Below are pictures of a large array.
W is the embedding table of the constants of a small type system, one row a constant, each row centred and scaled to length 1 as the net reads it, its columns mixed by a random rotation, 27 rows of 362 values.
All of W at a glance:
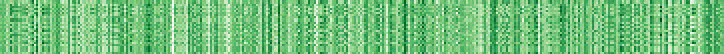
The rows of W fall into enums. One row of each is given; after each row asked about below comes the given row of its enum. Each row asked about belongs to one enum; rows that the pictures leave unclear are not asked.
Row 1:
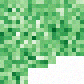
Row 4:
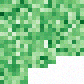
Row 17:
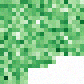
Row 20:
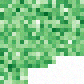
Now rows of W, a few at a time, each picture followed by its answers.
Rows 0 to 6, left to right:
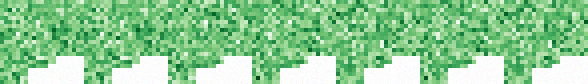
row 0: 1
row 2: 20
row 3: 17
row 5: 17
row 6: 4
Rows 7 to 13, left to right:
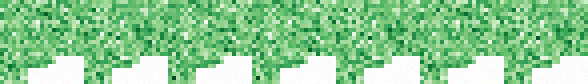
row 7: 20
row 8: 1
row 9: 17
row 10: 17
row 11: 1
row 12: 20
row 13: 1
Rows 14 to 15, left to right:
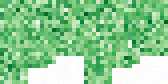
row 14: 20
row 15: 4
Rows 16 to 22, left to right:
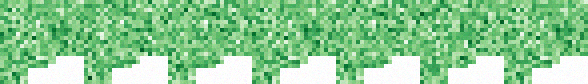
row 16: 1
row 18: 20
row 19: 1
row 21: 4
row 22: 1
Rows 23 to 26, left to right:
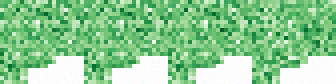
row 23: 20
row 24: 20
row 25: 20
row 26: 1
